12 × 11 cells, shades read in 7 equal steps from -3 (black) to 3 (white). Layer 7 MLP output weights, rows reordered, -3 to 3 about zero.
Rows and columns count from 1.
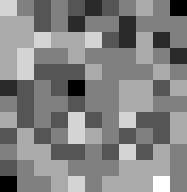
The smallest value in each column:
-3 -1 -1 -1 -3 -2 -1 -2 -1 -2 -3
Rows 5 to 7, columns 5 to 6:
-1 1 / -3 0 / -1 0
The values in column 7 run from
-1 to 1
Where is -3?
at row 1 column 11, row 6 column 5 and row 12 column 1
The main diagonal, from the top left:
2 1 2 0 -1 0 0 2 0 1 0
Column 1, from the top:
2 1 1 1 1 -2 0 1 -1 0 -1 -3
